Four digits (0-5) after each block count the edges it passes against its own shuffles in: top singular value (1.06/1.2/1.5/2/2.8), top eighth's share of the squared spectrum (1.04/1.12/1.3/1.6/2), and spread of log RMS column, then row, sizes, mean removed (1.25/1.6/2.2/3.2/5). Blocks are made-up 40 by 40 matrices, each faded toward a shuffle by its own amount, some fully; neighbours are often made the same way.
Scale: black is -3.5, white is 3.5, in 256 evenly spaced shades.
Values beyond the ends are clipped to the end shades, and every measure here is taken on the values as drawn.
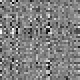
4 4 3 2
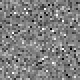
0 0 0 0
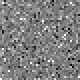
1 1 0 0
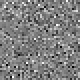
1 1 0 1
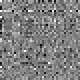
4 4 2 2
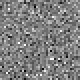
0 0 0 0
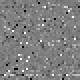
2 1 0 1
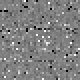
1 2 0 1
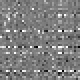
4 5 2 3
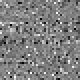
3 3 0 2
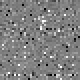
3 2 0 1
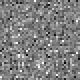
2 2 1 0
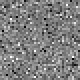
0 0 0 0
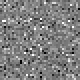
2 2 1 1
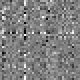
4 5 2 2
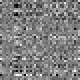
4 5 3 3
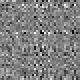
4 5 3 2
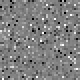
0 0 0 0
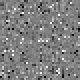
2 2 1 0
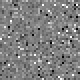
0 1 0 0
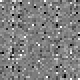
3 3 1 1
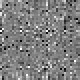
3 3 2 1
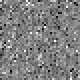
2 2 1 0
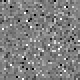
0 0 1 0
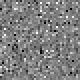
2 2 0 0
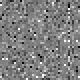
2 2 1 0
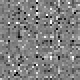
3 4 2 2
